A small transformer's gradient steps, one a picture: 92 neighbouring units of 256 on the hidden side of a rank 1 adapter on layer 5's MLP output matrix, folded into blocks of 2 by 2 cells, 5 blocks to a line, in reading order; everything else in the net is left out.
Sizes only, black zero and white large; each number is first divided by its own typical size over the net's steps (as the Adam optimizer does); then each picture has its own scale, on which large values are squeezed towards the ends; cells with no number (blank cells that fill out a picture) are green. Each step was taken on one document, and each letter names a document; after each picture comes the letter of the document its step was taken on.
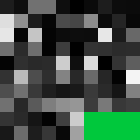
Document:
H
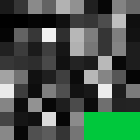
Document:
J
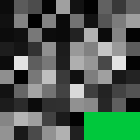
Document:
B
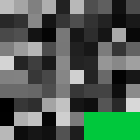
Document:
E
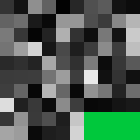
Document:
H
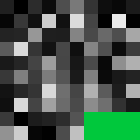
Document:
H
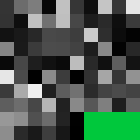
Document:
B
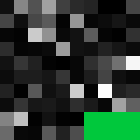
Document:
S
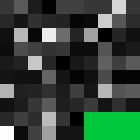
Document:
J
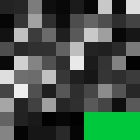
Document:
B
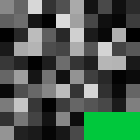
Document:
E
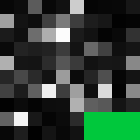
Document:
S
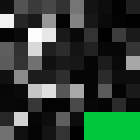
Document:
S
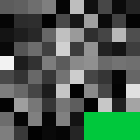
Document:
E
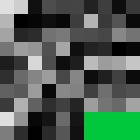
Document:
E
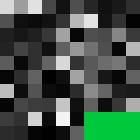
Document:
E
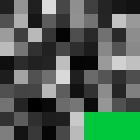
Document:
H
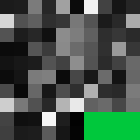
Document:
B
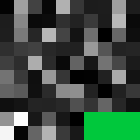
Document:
J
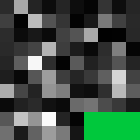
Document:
J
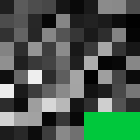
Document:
E
